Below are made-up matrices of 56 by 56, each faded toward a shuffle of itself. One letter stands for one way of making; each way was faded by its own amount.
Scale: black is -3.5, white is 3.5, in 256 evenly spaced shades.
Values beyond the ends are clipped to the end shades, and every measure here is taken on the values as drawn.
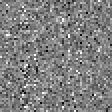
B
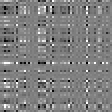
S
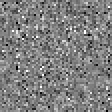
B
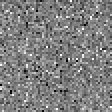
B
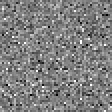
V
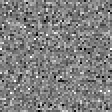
V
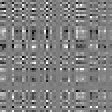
S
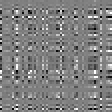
S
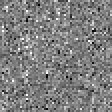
B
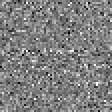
V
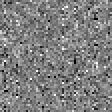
B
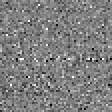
V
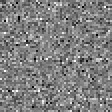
V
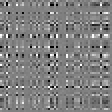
S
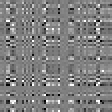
S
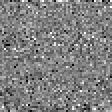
V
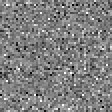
V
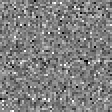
V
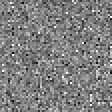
B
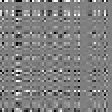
S
